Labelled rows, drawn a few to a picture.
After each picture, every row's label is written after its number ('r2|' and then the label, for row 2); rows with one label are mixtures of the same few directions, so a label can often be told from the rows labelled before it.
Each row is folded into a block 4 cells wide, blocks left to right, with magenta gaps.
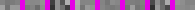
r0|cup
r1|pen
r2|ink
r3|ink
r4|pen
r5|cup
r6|ink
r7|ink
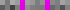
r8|pen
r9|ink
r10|pen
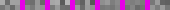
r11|pen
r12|ink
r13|ink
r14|ink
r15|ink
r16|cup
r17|pen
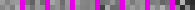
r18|pen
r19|ink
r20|ink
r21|ink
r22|cup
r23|pen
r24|pen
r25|pen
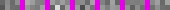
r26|ink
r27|ink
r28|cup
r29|cup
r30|ink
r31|cup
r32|ink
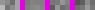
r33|cup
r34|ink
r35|cup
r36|ink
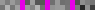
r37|cup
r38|pen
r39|pen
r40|cup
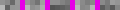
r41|cup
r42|cup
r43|pen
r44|cup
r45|pen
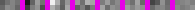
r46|ink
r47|ink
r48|ink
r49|pen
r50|cup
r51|ink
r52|ink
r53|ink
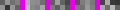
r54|cup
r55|ink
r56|pen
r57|ink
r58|pen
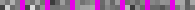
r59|cup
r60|cup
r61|ink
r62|pen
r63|ink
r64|cup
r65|pen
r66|ink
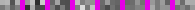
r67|ink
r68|ink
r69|pen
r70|cup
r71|pen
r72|ink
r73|ink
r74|pen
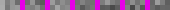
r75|ink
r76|pen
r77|cup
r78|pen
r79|pen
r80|cup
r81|pen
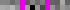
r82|pen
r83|cup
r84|ink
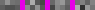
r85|pen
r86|pen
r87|cup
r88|cup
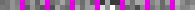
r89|ink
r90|ink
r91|cup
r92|ink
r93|pen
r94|pen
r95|ink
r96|ink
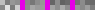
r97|cup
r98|pen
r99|pen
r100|pen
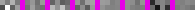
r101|cup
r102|ink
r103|pen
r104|pen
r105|ink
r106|ink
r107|cup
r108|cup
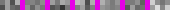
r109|ink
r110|cup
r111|pen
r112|ink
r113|ink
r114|cup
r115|cup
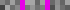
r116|cup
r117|ink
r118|ink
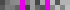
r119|ink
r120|ink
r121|pen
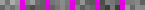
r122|pen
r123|pen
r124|cup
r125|pen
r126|cup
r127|ink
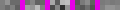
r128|pen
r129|pen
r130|pen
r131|cup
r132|pen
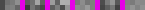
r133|ink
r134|cup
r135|pen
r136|pen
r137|cup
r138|pen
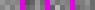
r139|cup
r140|ink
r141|cup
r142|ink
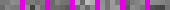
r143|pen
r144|cup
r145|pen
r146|pen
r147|ink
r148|ink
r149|pen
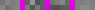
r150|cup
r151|pen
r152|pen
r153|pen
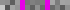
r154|cup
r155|cup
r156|pen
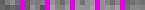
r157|cup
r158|ink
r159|cup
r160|pen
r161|cup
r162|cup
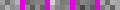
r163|pen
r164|cup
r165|ink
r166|cup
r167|pen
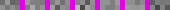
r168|pen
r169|cup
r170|cup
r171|cup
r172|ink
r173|cup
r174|cup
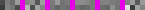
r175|ink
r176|cup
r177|pen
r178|pen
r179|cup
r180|cup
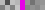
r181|pen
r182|pen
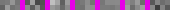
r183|cup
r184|pen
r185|ink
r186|ink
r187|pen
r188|ink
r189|cup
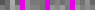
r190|ink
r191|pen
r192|pen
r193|ink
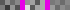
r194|cup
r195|cup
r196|cup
